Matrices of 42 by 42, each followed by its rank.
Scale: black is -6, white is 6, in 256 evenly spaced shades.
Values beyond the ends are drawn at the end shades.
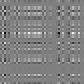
one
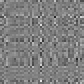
three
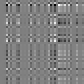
one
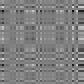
one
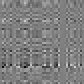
two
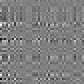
two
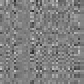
three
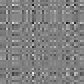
two
